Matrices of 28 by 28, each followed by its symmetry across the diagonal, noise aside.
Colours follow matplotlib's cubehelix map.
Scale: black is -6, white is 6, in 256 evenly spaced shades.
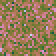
neither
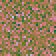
antisymmetric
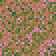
symmetric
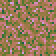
antisymmetric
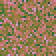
antisymmetric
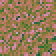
symmetric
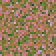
neither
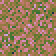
symmetric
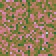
neither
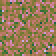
antisymmetric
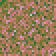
symmetric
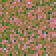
neither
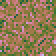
symmetric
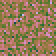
antisymmetric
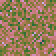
symmetric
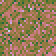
symmetric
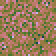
symmetric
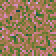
symmetric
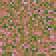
neither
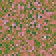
neither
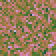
antisymmetric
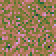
neither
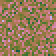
antisymmetric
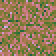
neither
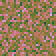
antisymmetric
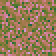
antisymmetric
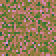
neither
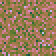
neither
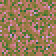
antisymmetric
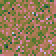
symmetric
